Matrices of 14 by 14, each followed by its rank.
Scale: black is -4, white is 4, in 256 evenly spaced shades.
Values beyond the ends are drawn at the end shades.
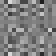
two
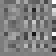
two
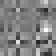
two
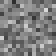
full rank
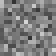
full rank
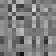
two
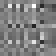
two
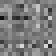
three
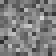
full rank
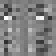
two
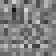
three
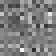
three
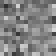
three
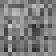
three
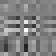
two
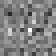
three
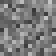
full rank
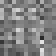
three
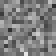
full rank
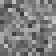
full rank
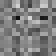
two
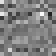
three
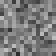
full rank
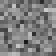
full rank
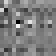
three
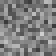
full rank
